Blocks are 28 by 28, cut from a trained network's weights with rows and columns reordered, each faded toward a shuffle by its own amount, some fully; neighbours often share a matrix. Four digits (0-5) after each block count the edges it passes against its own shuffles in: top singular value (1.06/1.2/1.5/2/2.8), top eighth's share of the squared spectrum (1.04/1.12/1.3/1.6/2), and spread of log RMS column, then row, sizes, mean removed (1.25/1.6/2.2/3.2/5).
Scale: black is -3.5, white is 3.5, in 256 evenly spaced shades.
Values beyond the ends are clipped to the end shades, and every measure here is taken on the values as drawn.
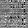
3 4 2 0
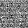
2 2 1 0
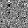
3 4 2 1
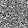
1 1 0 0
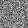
1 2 1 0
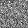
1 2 0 0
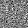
2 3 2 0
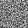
2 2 1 0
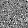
1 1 0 0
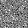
0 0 0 0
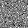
0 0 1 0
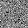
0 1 0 0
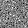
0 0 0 0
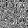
2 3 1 1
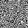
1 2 0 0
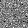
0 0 0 0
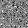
0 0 0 0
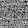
2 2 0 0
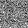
0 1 0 0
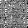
2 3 2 0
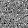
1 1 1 0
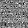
2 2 1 0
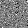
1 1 0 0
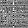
2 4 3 0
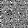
2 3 2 0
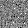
0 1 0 0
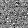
1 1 0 0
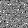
0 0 0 0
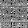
2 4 2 0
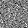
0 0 0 0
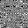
2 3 1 1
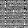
3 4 2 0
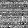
3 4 1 0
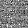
1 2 1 0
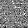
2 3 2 0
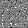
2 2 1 0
